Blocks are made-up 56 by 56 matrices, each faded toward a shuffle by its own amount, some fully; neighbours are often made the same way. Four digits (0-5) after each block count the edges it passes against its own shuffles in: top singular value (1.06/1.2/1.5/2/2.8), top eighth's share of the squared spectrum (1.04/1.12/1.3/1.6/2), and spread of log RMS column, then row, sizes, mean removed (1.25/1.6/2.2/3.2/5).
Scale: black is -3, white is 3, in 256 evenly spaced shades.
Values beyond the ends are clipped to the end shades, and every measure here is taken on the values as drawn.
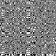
4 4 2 3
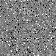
2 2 0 1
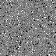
2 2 1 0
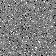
0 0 0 0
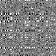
4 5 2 3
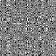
4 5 3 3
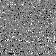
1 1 0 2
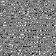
1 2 0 3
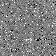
1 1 0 1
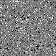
0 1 0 1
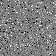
0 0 0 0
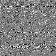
2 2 0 3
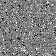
0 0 0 0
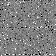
2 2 0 1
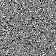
0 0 0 0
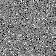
1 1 0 0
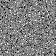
0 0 0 0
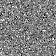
2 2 0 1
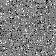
2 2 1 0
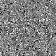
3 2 1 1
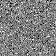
2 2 0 0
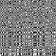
5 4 3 3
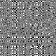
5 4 3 3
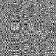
4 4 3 2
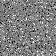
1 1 0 0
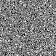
0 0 0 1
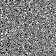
1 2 2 0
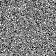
0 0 0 0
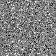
0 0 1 1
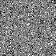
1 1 2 0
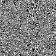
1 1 3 0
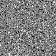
0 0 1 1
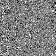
0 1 2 0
